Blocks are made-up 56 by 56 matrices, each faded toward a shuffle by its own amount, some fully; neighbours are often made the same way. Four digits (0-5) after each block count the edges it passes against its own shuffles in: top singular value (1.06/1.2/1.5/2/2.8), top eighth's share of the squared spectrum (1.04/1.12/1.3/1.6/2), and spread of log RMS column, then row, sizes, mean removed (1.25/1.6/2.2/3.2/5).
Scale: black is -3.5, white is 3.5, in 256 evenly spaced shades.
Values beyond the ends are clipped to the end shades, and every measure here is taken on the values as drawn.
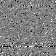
3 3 0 2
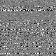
2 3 0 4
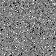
0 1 0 0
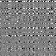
4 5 2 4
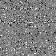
2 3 0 1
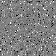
3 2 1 1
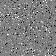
1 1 0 0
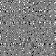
4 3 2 2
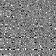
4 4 1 2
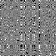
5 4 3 2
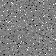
1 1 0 0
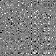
4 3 2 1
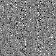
1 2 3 0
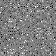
3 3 0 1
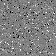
2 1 0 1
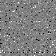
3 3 0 1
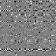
4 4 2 3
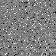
3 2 0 1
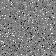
0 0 0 0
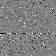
3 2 0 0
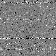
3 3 0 2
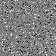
0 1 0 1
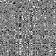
4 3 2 1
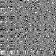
4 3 2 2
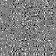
4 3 2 2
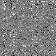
2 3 2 3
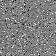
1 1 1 0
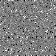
3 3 0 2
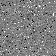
0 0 0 0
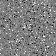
2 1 0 0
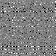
4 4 1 3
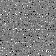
3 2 0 1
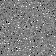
0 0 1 0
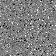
0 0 0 0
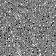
2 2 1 0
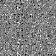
3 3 1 1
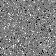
1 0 0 0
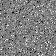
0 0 0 0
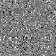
3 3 1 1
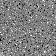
0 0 0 0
